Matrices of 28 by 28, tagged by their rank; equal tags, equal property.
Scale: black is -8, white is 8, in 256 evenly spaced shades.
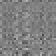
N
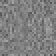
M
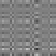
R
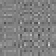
N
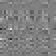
N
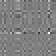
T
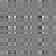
R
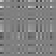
R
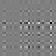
R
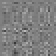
N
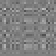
T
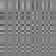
R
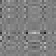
T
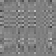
T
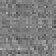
M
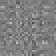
M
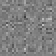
M
